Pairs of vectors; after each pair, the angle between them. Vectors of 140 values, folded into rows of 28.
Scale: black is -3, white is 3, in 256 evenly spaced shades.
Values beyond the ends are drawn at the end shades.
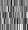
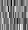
nearly parallel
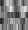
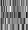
partly aligned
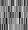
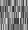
nearly opposite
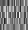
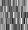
orthogonal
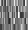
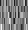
nearly opposite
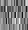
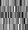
partly aligned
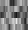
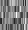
partly opposed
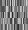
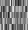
partly aligned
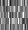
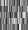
partly aligned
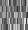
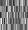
partly aligned
